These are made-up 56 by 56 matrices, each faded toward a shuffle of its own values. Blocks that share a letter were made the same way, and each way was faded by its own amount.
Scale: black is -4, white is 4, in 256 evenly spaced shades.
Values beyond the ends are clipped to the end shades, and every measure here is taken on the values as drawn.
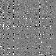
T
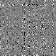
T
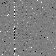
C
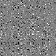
C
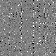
C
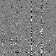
T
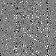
C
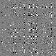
T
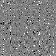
C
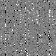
C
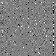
C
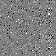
C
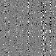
T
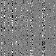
T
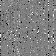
C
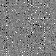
C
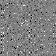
C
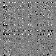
T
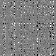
T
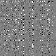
T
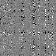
T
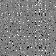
C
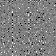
C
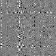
T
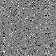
C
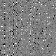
C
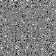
C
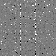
C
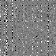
T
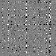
T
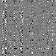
T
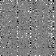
T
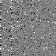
C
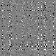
T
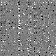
C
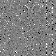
C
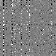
T
